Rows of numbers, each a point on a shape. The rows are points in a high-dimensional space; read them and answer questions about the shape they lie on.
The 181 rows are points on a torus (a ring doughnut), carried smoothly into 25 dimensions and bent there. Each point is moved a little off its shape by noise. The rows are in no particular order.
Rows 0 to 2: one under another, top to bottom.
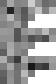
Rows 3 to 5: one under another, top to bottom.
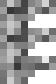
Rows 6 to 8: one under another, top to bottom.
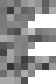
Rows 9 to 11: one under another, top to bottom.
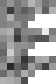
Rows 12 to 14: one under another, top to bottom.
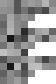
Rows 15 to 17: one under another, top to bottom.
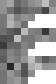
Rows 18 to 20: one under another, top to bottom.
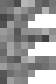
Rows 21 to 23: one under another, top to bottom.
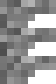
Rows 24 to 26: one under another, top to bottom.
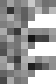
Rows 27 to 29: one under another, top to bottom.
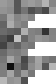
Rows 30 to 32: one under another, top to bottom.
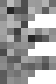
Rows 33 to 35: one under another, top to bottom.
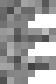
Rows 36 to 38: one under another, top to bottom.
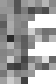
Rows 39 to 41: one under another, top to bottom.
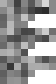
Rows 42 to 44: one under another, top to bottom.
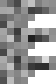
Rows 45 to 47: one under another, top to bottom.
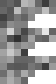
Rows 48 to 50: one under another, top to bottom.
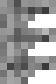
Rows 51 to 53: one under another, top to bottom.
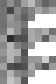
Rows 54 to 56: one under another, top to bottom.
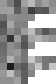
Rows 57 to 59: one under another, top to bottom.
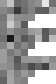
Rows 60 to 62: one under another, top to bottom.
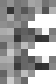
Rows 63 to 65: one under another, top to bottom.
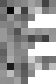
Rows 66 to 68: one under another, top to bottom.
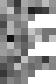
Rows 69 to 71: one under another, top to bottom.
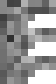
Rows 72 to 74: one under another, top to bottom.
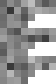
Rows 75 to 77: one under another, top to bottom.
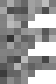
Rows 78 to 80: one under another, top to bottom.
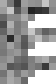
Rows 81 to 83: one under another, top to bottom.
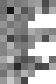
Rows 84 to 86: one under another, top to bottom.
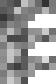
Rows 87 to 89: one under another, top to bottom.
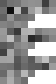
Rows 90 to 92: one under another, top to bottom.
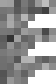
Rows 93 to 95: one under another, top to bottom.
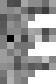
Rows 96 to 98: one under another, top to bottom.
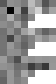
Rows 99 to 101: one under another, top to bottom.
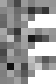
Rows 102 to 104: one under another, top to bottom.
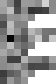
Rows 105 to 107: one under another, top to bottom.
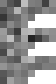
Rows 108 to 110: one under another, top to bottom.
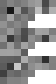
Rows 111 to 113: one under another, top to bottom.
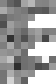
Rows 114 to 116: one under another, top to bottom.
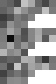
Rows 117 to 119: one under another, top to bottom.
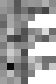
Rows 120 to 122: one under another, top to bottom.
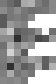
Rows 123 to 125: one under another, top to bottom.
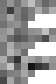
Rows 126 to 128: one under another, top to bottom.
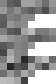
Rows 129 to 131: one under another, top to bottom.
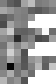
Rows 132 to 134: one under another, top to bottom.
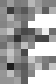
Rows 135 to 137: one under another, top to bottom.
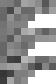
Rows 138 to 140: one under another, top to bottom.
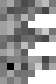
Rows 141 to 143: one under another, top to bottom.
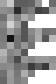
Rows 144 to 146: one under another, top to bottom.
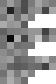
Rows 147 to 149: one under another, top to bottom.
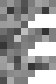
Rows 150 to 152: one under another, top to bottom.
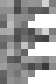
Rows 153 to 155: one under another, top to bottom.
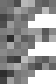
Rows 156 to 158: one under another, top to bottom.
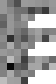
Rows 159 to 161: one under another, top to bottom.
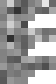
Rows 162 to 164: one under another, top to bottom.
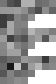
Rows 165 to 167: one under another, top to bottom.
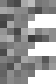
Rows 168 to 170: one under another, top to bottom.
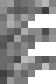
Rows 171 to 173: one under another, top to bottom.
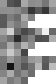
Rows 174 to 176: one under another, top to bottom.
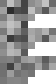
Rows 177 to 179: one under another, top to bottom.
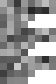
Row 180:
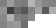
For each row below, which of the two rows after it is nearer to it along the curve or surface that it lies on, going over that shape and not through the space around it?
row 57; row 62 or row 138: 62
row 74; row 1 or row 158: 158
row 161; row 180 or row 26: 26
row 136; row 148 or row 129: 129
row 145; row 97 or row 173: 173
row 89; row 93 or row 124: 124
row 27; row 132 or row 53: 53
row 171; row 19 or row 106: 19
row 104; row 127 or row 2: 2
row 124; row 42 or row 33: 42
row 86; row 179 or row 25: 25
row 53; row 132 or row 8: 132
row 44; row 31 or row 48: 31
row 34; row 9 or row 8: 8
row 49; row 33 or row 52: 52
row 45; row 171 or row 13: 171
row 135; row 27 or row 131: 131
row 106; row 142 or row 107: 107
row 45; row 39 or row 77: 77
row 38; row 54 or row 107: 54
